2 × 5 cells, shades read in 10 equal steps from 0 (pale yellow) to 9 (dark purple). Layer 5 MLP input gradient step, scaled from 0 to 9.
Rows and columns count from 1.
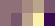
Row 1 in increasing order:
3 4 5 5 6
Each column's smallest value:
5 5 3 0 6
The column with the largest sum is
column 5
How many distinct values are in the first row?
4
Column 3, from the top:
4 3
